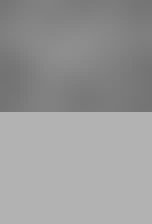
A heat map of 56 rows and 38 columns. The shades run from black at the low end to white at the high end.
The table splits into 2 rows of 1 panel. Panel 1,1: middling, smooth, faint in contrast. Panel 2,1: high, flat.
